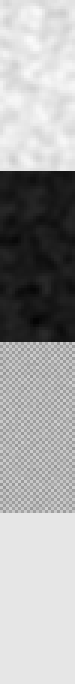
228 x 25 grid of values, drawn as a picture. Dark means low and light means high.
It is made of 4 by 1 panels. Panel 1,1: very high, blotchy, faint in contrast. Panel 2,1: very low, blotchy, faint in contrast. Panel 3,1: high, checkered. Panel 4,1: very high, flat.
